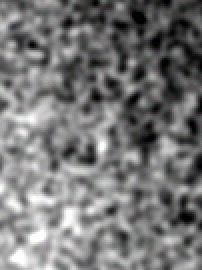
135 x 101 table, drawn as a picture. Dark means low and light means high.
Histogram: bell-shaped. Ninth with the lowest average: top right. Slope: up to the bottom left. Lone odd cells: none.
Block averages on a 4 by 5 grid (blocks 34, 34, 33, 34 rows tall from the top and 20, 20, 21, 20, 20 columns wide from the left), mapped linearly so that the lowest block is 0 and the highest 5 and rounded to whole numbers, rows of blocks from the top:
3 2 1 0 0
4 3 2 1 1
4 3 3 2 2
5 5 3 3 2
